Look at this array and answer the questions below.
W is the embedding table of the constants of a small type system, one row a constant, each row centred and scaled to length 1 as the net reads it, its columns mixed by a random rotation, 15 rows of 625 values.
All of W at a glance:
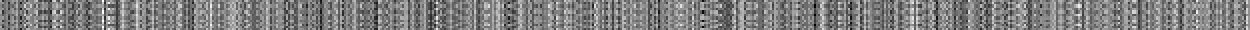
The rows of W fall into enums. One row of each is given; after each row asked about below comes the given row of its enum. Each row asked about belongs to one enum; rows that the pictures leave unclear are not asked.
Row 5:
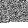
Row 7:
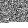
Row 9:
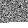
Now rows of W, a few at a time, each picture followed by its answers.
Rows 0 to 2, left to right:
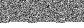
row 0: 5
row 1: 9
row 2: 7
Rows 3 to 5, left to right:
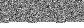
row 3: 7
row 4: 9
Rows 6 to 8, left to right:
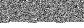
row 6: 5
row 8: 9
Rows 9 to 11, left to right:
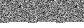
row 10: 5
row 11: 9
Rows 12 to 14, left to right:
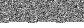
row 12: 7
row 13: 5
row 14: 9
